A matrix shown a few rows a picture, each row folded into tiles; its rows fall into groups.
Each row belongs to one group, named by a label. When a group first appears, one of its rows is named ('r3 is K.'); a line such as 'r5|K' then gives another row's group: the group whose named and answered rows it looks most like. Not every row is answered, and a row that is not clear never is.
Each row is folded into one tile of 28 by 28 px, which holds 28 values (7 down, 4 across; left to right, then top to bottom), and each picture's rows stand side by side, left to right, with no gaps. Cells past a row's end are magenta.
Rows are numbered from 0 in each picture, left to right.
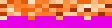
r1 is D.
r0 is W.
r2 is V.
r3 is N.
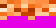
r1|V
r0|W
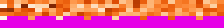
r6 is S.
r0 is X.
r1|N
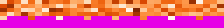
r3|W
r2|X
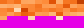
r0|X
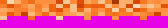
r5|N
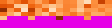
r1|V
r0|V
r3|S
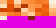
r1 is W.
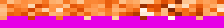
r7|V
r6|X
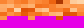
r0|X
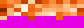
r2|X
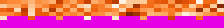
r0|X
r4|N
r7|D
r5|S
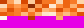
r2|D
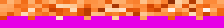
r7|W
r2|X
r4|W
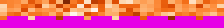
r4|N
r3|W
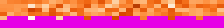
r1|X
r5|D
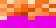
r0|N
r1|D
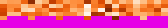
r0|V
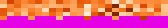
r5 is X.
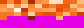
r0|X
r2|D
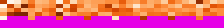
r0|N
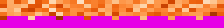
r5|N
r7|N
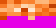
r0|X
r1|N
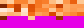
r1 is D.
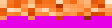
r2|S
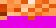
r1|D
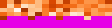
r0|X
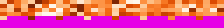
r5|N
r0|W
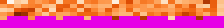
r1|V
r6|N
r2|D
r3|X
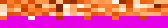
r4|W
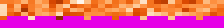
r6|S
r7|N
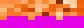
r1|N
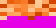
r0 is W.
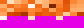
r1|N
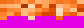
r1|N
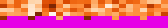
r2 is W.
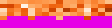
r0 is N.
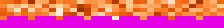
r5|N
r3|V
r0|X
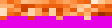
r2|V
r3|N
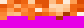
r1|W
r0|S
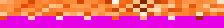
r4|D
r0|D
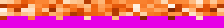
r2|N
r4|V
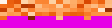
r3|X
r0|D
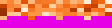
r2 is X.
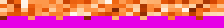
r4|V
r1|V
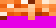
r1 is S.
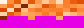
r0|D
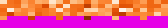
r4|W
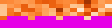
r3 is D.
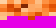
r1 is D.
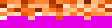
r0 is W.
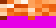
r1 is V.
